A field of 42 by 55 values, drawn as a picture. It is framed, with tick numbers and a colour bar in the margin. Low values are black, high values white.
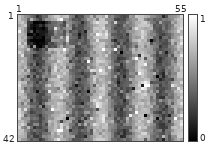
Odd patch: lower, in the top left. Slope: none. Average level on the scale: 50%. Stripes: upright, repeating 4 times. Histogram: bell-shaped. Ninth with the lowest average: top left.
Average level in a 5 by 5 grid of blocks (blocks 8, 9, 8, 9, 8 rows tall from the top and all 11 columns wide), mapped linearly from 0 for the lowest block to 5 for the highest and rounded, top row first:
02543 | 13543 | 34543 | 34443 | 34543
